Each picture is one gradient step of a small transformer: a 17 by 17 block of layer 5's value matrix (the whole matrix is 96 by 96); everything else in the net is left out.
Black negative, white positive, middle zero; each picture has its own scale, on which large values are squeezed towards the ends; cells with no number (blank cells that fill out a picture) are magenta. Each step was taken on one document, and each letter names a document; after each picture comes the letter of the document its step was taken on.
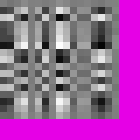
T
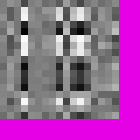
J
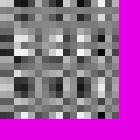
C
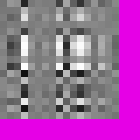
J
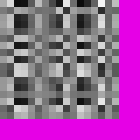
C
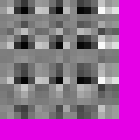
C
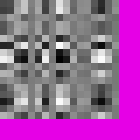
T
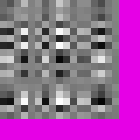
T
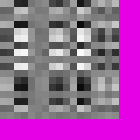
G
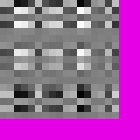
G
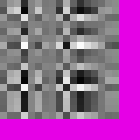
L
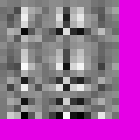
J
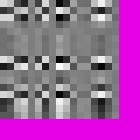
T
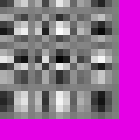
T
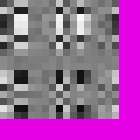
G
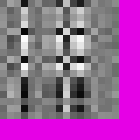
J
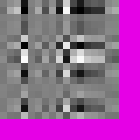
L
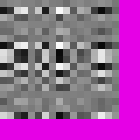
T
